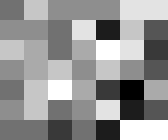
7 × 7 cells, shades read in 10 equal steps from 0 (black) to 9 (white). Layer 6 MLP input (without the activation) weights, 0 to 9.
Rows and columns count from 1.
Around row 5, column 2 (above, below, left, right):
6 7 4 9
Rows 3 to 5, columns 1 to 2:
7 6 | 5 6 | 4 7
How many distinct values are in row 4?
4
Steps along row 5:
up up down down down up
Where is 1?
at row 2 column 5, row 6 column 6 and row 7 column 5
